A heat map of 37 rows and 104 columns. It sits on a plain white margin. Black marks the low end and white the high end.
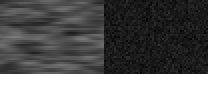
It is made of 1 by 2 panels. Panel 1,1: low, streaked across. Panel 1,2: very low, fine-grained, faint in contrast.
